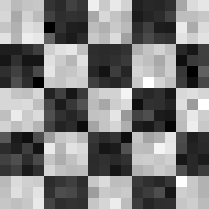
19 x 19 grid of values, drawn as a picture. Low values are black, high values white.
Histogram: two levels. Slope: none. Average level on the scale: 50%. Grain: checkered.
